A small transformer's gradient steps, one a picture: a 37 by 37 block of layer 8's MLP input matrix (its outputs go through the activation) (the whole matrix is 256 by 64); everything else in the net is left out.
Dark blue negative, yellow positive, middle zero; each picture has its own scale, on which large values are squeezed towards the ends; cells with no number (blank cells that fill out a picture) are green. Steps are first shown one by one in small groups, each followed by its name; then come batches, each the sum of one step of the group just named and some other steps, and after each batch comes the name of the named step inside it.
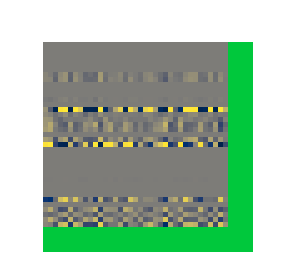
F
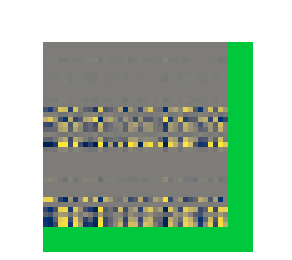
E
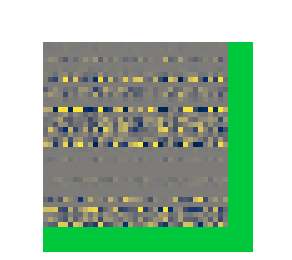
F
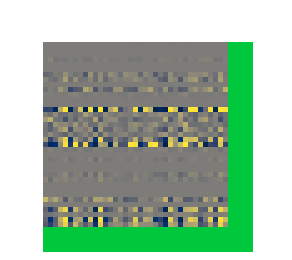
E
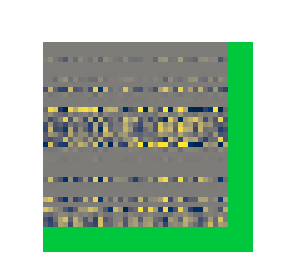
E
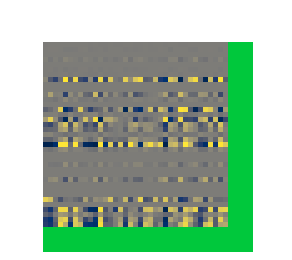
E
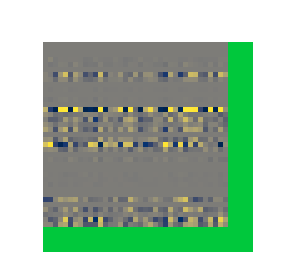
F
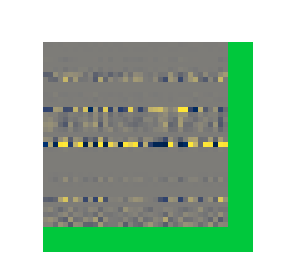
F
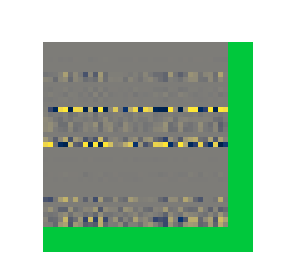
F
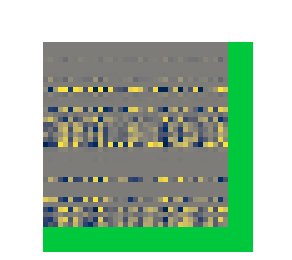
E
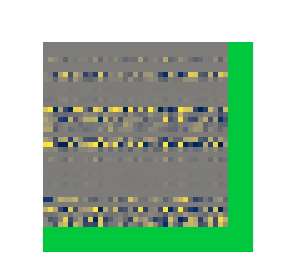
F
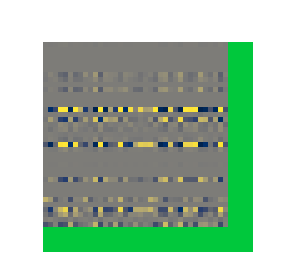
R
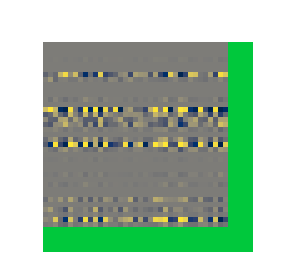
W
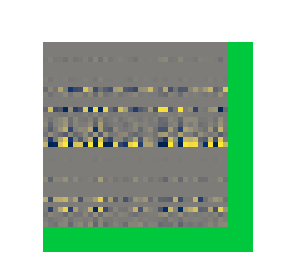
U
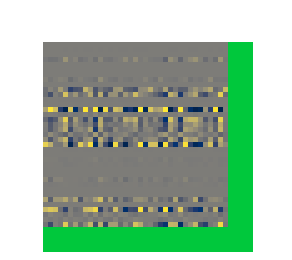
U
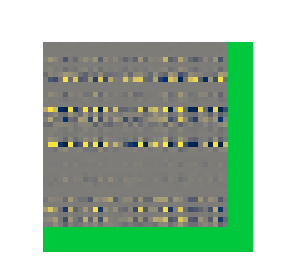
W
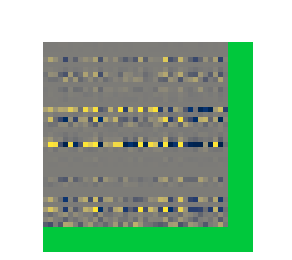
R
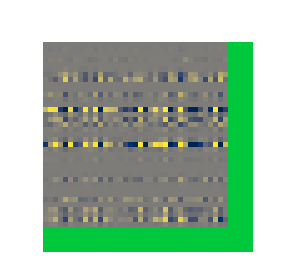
W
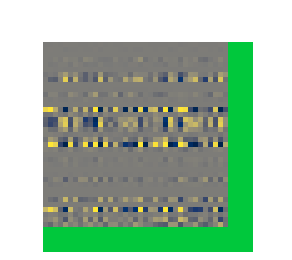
W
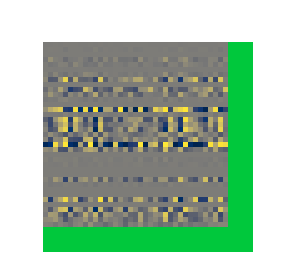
U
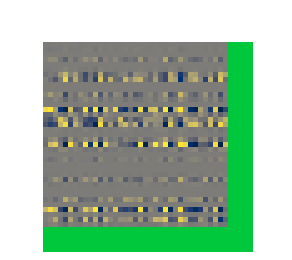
W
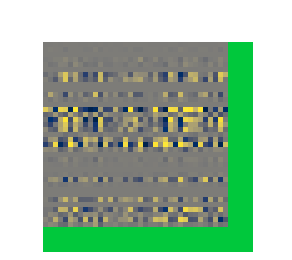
W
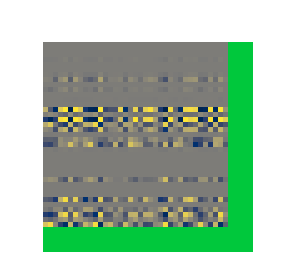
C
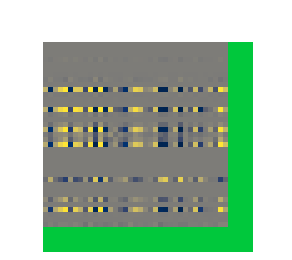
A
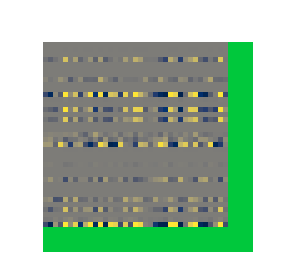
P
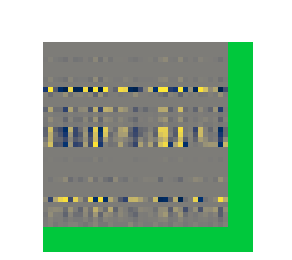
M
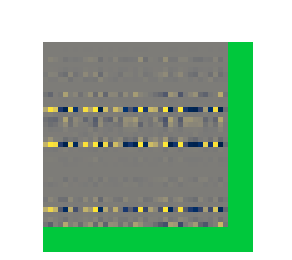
P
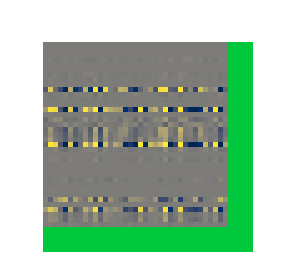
M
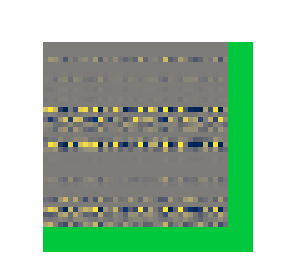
C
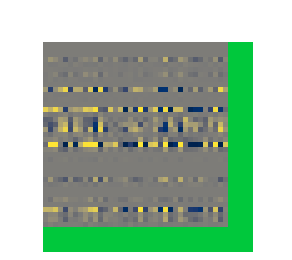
A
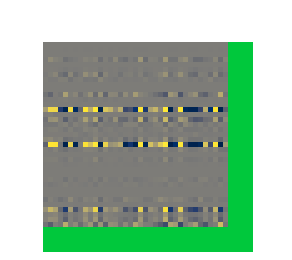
P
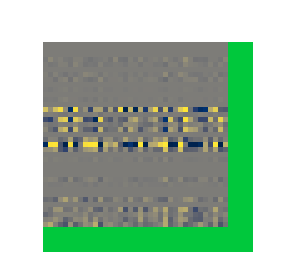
C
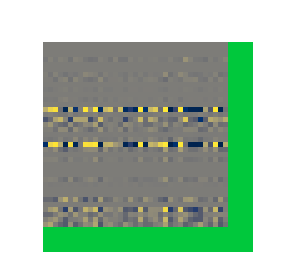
C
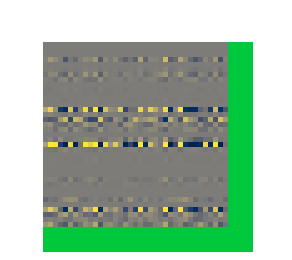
C
